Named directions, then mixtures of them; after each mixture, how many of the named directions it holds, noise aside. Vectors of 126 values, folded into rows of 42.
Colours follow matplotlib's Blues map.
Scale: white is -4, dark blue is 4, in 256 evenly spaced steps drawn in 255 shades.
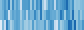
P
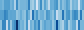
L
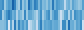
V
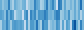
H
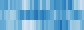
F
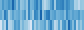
three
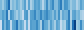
three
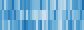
three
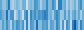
one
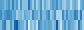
two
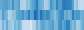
two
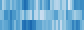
one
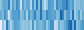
one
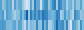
three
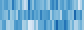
three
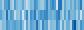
one
